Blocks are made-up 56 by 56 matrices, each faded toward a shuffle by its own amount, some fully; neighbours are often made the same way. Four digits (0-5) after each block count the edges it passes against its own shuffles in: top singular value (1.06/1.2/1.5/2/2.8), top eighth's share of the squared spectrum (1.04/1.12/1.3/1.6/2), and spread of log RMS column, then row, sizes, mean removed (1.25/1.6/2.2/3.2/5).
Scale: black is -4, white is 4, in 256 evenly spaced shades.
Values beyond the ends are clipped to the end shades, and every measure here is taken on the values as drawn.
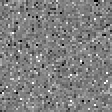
0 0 0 0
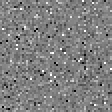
1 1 0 0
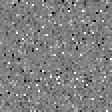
0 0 0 1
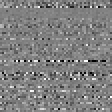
3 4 0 4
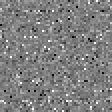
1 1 0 1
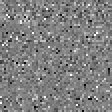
0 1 0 2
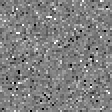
0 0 0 0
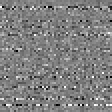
2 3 0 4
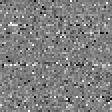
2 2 0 2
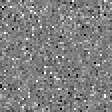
1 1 0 0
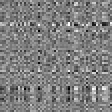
5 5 3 3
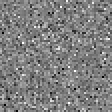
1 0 0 0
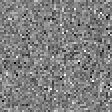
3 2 1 1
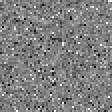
0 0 0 0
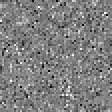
0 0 0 0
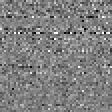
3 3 0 3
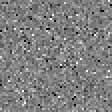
1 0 0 0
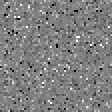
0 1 0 0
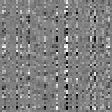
4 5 4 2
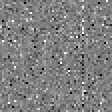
3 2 1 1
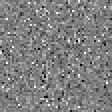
2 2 1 0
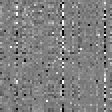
4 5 3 1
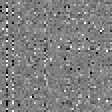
4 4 2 1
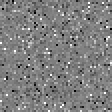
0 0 0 0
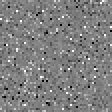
0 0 0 0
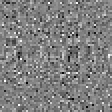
3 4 2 2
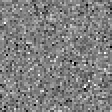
1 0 0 0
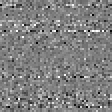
2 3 0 3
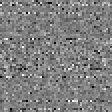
1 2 0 3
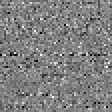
2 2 0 2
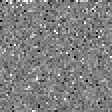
2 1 0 1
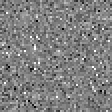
1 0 0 0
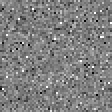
0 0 0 0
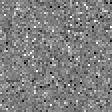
0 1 0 0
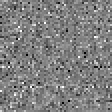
3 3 1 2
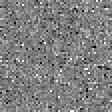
2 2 0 0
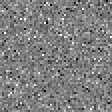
1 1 0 0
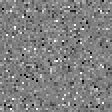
2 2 0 0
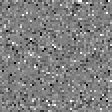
2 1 0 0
